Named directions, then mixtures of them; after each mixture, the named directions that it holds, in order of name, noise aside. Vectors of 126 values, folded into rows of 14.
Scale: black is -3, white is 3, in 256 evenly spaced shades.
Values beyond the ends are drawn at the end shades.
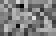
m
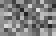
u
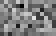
m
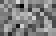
m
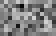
m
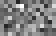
m, u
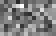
m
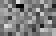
m, u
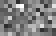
m, u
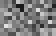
m, u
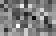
m, u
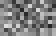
u
